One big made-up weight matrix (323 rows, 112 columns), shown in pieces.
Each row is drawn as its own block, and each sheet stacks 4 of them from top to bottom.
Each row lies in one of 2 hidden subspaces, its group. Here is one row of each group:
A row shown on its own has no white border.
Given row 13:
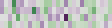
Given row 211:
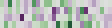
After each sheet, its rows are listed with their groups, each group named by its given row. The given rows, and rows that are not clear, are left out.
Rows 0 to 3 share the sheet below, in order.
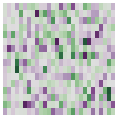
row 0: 13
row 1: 211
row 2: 13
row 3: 13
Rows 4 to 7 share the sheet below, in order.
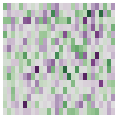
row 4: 13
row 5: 211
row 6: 13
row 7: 211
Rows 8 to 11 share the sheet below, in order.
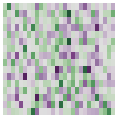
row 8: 211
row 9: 211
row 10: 211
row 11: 13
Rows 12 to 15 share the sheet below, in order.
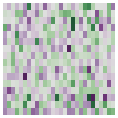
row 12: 13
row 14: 211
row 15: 211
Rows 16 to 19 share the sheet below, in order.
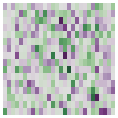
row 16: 211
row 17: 211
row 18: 13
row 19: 13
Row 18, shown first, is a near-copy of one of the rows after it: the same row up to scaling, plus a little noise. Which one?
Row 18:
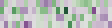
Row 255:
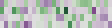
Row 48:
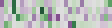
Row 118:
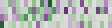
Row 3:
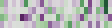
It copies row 255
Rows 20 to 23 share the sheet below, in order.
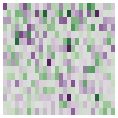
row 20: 13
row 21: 13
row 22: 211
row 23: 13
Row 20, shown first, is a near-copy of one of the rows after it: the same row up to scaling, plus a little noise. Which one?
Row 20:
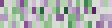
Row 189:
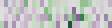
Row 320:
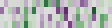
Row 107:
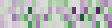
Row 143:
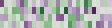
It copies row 143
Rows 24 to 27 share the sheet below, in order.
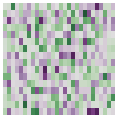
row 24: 211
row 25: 211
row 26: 13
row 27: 211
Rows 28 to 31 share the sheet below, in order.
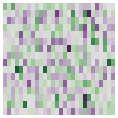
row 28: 211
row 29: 13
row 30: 13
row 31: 211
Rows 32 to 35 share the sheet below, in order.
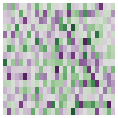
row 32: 211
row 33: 211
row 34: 211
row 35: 13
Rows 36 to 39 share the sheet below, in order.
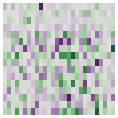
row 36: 211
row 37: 211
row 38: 211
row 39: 211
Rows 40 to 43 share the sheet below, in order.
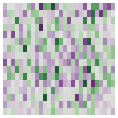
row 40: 13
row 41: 211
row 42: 211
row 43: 13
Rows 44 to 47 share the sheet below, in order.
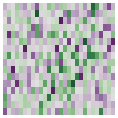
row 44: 13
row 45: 211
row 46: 13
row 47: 13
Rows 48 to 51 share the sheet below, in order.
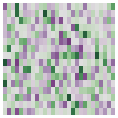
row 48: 13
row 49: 211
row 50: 13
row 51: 13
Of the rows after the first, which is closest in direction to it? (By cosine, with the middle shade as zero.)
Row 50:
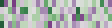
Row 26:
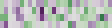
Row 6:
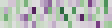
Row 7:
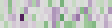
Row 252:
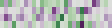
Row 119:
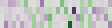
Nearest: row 6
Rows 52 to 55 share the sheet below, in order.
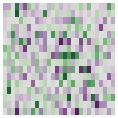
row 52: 13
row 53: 211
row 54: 211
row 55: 211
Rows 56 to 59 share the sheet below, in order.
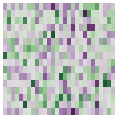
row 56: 211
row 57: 13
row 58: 13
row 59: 211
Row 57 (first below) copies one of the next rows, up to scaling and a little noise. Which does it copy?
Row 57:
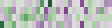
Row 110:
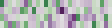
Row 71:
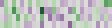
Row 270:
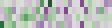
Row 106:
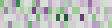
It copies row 270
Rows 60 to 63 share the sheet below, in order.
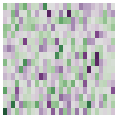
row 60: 13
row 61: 211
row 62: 211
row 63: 13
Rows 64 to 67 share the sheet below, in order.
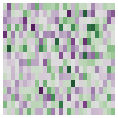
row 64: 211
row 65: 211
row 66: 13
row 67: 13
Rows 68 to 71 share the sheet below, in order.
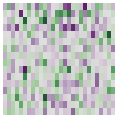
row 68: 211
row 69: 13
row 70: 211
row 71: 13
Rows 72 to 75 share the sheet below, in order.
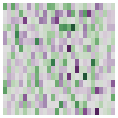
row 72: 211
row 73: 13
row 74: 13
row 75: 211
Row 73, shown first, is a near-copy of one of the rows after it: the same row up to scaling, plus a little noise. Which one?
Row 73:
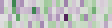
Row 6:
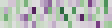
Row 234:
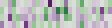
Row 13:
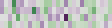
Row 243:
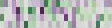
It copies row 13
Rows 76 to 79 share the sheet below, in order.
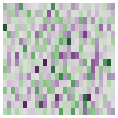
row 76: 13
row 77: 211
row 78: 13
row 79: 211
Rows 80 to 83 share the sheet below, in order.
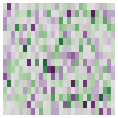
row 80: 211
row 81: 211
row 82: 13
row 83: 13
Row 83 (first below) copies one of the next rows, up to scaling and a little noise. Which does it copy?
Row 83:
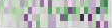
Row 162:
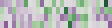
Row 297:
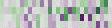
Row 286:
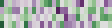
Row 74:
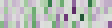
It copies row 297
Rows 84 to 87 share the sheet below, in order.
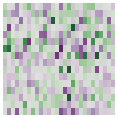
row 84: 13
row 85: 211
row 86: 13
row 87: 211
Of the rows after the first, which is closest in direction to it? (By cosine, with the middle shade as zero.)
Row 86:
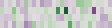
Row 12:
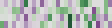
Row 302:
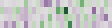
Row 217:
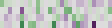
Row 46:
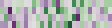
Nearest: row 302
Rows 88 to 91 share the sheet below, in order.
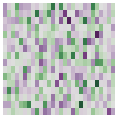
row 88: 13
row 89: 211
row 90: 211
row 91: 13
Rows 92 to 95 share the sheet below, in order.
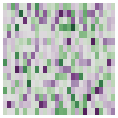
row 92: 211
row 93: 211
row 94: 13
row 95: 211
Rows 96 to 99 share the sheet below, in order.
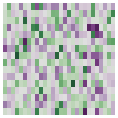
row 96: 211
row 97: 211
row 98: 211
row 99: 211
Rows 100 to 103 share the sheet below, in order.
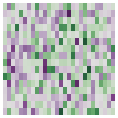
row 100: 211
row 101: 13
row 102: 13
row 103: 211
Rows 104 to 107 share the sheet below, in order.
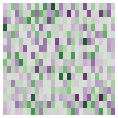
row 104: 13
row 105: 211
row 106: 13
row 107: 13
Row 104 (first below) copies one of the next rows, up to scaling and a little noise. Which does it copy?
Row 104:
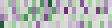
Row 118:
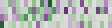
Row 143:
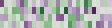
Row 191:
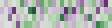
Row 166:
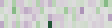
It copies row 118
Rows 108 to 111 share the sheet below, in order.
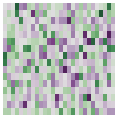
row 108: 13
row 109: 13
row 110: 13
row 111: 211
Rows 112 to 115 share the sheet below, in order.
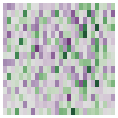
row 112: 211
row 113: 211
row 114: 211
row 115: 211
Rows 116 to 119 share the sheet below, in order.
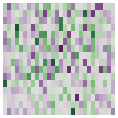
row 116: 211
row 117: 13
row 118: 13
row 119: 13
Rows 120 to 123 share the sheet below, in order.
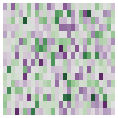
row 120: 211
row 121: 211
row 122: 211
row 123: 211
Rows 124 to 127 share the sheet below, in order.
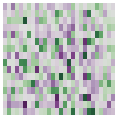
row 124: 211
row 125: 211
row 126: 13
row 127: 211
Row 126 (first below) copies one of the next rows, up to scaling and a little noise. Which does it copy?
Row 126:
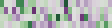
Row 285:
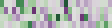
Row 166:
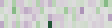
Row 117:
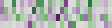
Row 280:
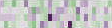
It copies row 285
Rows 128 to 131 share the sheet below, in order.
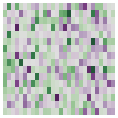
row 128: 211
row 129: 211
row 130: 211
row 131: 211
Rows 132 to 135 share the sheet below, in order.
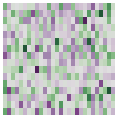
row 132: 13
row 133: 211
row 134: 13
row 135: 13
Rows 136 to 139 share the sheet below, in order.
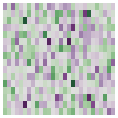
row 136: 211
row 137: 13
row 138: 13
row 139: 211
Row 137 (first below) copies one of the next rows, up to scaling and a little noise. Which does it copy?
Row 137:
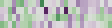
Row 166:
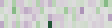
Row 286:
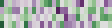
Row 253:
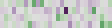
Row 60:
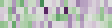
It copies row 60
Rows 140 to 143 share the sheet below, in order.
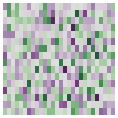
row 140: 13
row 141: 211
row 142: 13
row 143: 13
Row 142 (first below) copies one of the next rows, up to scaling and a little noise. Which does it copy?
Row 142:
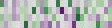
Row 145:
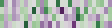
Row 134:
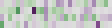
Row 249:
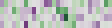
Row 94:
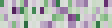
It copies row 145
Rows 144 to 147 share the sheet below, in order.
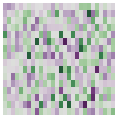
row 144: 211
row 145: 13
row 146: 13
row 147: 13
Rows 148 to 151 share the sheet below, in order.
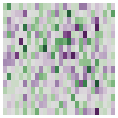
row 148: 211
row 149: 211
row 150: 211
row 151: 211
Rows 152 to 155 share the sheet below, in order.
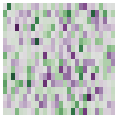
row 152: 211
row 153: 13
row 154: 13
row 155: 211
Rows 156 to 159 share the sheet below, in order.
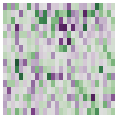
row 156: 211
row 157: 13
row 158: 13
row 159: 211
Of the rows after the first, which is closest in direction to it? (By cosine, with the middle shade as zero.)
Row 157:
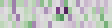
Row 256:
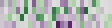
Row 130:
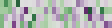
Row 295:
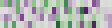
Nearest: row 295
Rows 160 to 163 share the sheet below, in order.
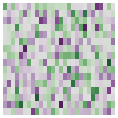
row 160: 211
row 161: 211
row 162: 13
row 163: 13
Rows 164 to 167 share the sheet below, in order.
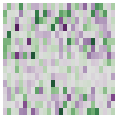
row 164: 211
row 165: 211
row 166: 13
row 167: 211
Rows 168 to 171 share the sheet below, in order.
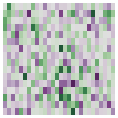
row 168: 211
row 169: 13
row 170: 211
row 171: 13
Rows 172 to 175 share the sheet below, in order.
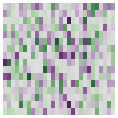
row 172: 13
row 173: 211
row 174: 13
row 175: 13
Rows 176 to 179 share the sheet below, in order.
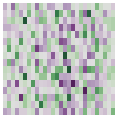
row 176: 211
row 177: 211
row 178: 211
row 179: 211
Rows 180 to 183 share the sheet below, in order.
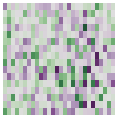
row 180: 211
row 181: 211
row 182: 211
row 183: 13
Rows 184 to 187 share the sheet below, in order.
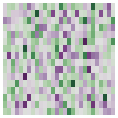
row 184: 13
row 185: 211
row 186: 211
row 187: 211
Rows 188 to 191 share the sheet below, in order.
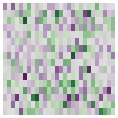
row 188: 211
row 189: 13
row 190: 211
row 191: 13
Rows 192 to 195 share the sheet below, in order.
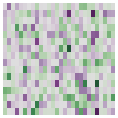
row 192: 211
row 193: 13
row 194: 211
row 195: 211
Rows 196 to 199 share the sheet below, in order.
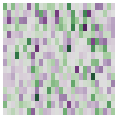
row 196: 211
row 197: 211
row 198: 13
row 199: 13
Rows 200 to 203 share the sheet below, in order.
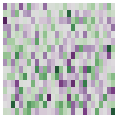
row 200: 13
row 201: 13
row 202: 211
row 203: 13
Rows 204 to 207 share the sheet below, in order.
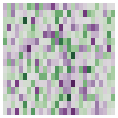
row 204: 211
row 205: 13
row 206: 211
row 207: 211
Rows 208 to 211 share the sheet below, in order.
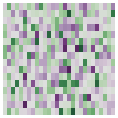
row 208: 211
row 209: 13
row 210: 211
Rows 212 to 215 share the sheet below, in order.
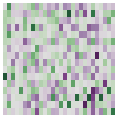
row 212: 211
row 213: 211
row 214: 13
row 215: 13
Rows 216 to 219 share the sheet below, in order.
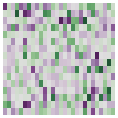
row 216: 13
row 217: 211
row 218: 13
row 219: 13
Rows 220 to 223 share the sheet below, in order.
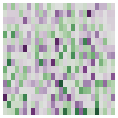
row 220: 211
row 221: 211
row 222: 13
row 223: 211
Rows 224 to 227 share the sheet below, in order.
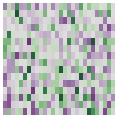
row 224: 13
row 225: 211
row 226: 211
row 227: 211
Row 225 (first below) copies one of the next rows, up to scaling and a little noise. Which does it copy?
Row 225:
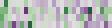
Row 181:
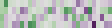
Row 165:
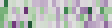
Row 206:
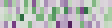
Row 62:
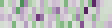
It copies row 165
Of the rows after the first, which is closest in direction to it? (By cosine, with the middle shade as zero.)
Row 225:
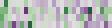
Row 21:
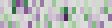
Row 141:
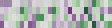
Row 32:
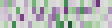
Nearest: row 21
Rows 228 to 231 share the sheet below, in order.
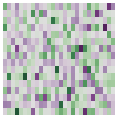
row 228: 13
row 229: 13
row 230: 211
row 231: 211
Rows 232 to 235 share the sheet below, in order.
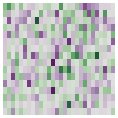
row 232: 211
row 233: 211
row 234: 13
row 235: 13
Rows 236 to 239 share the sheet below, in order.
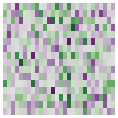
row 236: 13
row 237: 211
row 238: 13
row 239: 13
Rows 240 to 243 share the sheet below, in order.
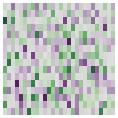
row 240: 13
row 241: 211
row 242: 211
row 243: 13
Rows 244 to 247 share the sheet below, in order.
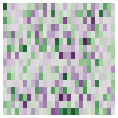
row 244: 13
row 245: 211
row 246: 211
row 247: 211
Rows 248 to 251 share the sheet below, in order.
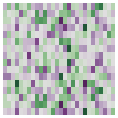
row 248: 211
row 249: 13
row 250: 211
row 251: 211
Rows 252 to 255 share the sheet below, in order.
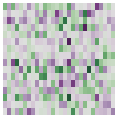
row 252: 211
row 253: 13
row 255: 13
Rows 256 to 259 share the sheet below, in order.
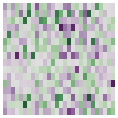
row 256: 211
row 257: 211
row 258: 13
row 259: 211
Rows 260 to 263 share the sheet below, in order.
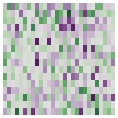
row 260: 211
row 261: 13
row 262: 13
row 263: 211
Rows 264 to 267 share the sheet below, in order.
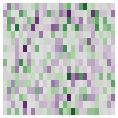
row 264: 211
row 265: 211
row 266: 13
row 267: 211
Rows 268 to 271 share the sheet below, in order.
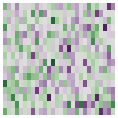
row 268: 13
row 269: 13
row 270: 13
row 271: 13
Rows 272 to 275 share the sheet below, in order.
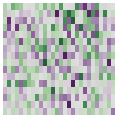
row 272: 211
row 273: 211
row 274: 13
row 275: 13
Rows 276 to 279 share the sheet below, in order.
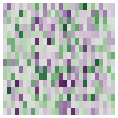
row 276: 211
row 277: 13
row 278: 211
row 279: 211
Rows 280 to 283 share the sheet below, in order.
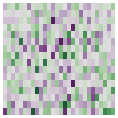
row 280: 13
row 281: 211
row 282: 13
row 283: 13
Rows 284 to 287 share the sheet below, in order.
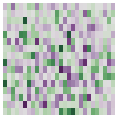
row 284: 211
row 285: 13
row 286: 13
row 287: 211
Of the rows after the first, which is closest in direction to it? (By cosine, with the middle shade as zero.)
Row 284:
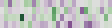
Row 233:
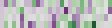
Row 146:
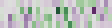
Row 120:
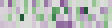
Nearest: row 120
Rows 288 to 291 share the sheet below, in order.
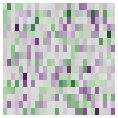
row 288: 211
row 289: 13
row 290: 211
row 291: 211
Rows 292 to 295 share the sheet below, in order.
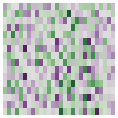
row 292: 13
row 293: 211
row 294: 211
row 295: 211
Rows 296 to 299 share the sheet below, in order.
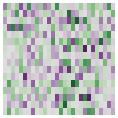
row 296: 13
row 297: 13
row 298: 211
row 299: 211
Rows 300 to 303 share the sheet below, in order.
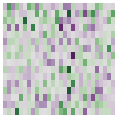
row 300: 211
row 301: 13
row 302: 13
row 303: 211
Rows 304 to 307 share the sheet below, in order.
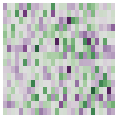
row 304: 13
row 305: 211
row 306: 13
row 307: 13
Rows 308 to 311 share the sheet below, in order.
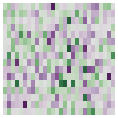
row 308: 13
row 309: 13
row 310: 211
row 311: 211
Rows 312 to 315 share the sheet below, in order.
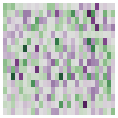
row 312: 211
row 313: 211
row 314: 13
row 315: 13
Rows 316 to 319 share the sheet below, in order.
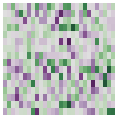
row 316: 211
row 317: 13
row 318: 13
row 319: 13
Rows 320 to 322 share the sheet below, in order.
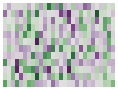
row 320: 13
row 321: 13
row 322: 13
